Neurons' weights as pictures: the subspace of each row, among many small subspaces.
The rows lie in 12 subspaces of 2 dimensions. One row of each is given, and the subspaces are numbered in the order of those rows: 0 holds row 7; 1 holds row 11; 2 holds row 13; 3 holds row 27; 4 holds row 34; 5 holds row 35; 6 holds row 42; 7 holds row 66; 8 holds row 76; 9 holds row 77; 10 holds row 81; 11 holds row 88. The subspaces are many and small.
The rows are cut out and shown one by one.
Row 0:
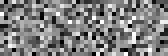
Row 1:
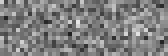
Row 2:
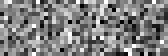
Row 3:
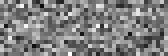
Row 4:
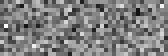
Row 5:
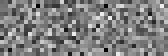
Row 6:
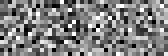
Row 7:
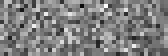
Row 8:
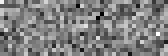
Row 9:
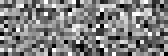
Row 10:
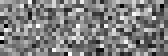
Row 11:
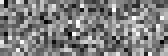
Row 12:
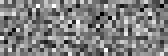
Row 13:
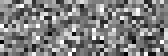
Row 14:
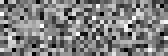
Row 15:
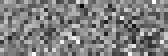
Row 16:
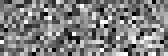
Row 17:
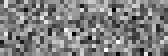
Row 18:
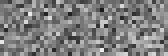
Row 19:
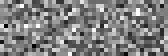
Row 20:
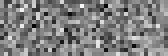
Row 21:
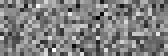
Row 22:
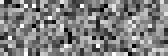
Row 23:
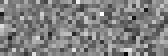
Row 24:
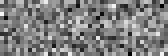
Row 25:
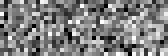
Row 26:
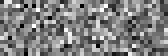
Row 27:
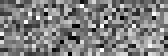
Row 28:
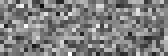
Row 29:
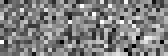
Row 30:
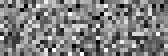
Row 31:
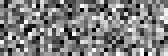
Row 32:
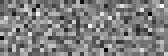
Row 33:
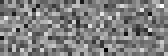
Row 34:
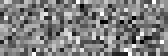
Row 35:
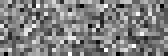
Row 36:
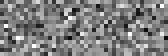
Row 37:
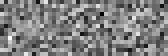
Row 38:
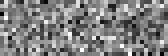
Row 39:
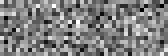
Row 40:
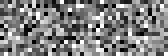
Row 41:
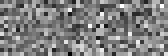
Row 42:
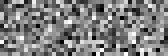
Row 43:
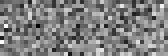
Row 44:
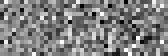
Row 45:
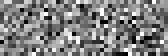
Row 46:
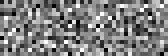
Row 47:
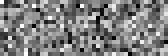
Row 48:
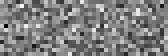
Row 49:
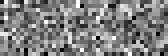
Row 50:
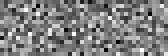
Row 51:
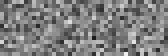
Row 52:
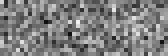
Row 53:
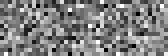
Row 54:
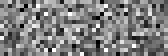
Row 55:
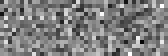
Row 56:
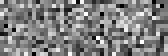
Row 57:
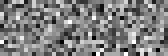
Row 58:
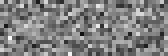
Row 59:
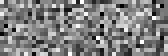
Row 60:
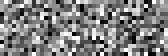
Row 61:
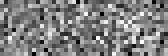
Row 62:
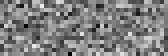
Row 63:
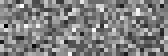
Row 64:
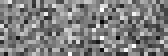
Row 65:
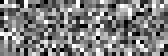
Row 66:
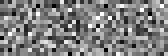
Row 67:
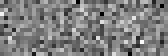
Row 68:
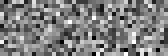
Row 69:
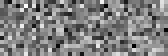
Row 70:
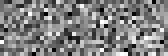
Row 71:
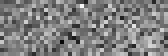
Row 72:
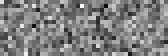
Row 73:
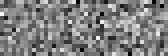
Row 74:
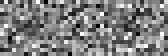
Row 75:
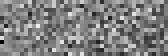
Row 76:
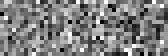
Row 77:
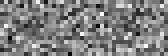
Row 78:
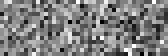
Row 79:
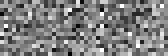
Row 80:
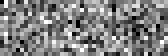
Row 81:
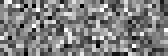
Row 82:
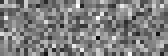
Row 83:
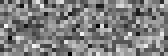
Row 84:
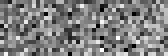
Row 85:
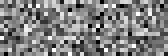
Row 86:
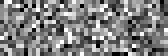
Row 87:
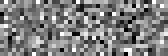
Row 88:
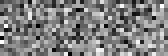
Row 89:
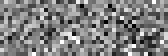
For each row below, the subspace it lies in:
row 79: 4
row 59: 3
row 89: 3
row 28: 9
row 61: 3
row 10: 11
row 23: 9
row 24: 5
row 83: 9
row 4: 2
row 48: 2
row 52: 1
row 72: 10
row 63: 2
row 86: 10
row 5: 7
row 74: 9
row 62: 9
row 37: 9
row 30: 0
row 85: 5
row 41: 8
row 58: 9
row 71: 3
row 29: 11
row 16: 4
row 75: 11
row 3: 9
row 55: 11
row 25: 5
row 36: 6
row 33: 1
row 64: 8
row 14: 6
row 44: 11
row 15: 3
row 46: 7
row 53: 5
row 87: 2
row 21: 0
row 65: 0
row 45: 4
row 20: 0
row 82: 0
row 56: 3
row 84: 8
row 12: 7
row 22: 10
